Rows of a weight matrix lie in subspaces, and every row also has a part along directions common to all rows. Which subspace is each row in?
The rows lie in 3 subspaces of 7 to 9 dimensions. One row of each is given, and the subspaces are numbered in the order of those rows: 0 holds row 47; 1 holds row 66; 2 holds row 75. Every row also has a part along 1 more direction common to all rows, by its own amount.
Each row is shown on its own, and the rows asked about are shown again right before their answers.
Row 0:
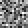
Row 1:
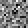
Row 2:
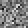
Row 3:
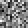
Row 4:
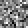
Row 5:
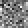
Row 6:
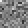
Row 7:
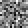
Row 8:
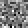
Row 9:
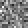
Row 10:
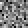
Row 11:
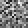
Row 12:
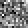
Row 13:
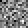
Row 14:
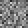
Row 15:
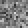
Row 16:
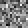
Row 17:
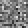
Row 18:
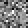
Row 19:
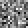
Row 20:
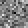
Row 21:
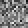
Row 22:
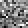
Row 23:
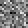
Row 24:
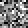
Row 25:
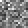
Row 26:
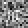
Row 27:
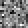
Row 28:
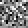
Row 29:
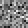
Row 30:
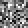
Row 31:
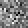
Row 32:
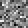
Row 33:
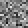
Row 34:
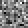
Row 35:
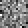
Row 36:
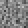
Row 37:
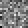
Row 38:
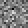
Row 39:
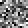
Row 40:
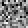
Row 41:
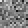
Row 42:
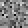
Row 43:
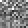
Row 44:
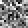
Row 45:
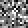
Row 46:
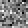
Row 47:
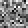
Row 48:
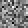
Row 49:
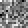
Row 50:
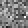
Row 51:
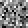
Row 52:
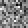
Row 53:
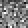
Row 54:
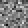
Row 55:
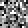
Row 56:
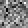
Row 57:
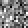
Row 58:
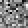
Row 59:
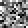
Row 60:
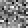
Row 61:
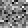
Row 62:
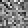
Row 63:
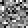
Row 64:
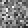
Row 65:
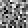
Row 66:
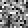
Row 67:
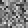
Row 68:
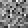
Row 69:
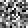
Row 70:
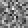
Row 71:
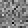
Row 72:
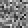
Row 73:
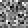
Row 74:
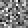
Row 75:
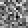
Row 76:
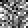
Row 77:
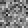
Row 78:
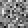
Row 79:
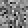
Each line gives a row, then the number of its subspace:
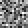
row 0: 1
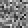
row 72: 1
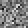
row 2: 0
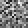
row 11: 2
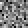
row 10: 1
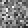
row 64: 0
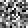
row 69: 2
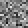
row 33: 1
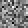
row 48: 0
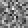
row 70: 2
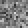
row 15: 0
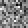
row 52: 0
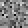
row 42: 1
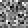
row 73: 2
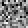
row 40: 0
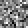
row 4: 1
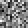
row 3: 2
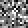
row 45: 0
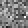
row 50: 0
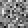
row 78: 0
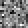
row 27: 1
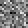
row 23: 1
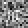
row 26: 2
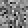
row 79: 1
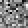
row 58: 2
